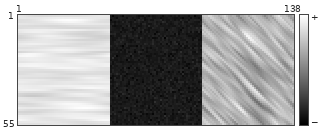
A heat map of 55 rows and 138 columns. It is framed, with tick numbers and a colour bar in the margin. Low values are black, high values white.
The table splits into one row of 3 panels. Panel 1,1: very high, streaked across, faint in contrast. Panel 1,2: very low, fine-grained, faint in contrast. Panel 1,3: high, slanting down to the right.
